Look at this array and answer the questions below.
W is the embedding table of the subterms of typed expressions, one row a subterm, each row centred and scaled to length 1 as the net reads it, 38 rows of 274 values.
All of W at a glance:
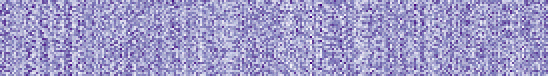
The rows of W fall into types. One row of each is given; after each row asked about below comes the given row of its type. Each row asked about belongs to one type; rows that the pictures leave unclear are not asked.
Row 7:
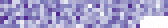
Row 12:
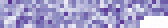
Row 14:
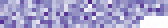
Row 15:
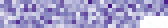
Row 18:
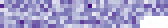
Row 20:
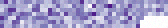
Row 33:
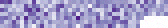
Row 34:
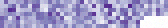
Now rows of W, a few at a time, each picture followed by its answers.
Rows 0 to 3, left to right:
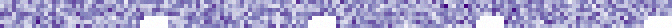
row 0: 20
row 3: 34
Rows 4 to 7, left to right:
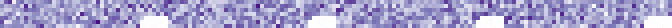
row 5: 33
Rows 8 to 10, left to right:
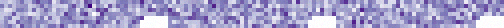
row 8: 14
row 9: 7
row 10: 33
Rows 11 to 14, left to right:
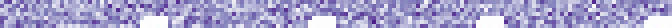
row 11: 18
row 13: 20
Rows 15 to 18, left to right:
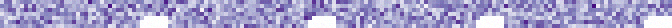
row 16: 33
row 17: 33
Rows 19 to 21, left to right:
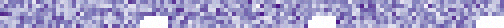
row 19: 12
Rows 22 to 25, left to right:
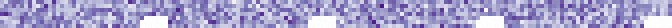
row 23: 34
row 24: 15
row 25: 7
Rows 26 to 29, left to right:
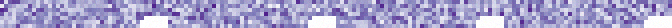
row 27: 12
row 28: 7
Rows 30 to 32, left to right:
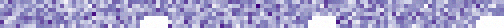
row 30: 12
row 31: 20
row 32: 14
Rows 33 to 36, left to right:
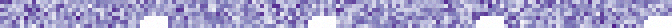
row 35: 12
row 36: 14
